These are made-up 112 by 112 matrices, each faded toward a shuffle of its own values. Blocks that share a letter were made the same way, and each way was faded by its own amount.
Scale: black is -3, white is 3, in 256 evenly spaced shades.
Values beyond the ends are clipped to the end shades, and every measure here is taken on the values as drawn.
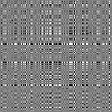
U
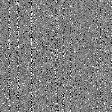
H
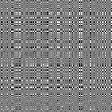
U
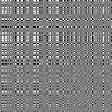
U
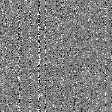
H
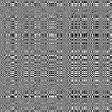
U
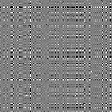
U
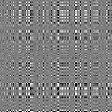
U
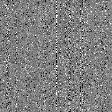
H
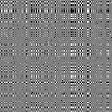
U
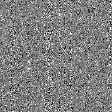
H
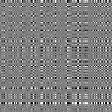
U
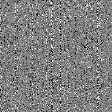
H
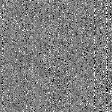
H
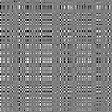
U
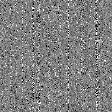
H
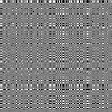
U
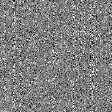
H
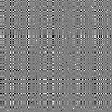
U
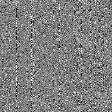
H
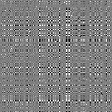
U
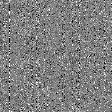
H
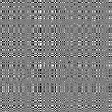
U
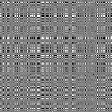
U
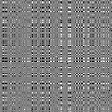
U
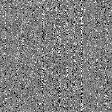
H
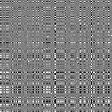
U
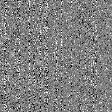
H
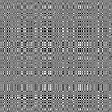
U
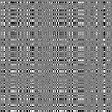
U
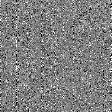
H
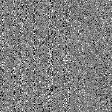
H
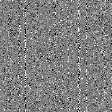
H
